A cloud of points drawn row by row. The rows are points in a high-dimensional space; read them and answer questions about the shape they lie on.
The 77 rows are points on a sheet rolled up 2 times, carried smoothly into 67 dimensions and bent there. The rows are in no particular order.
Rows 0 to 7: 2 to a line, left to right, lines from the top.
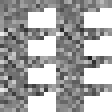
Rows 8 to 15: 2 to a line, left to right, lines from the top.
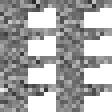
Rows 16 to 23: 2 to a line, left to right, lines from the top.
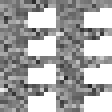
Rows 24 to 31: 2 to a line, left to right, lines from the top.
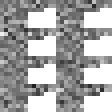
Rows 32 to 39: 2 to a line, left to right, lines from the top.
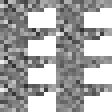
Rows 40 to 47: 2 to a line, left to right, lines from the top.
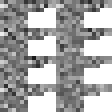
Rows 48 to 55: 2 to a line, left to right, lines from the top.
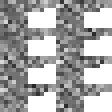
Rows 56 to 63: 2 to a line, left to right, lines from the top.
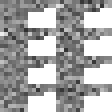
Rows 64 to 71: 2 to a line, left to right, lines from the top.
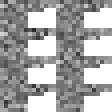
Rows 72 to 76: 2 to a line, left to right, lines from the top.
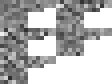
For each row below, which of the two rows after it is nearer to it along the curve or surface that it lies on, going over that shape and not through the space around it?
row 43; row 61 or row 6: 61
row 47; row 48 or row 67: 67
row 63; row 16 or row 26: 16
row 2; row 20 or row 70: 70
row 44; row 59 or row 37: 59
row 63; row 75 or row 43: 75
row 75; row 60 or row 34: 34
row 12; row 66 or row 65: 66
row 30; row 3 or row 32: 3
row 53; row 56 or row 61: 61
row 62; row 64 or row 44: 44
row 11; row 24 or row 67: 67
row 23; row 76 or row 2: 2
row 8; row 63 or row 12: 12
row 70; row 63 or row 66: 66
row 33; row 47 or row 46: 47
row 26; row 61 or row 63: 61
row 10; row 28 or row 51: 51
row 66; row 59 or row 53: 53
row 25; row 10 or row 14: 10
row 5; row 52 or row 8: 8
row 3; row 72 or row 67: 67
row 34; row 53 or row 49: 53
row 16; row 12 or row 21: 12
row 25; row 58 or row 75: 75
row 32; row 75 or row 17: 75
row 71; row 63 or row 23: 63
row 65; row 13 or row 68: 13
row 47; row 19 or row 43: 43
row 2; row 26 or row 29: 26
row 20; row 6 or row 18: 18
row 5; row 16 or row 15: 16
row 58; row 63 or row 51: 51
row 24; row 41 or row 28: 41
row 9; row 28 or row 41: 41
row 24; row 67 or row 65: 67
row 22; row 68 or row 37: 68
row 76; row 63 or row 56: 63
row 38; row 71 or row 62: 62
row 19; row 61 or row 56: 61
